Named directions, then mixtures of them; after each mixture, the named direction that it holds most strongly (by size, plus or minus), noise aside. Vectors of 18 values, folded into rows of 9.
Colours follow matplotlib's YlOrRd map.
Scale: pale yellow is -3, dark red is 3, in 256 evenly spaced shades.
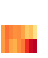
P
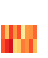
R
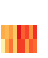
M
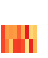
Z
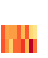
Z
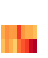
P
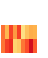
R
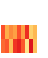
Z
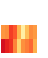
R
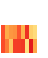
Z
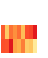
P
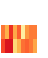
R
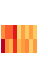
M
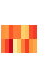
R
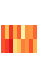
R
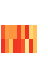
Z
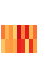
M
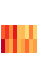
M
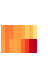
P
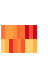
P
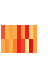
Z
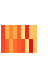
Z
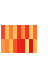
Z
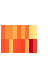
Z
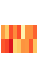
R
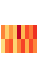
M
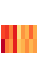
M
